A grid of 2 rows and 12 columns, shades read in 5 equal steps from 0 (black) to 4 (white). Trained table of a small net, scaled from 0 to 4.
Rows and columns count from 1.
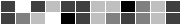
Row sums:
23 23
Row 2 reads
1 2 3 4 0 1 3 2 1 2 3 1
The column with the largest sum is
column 4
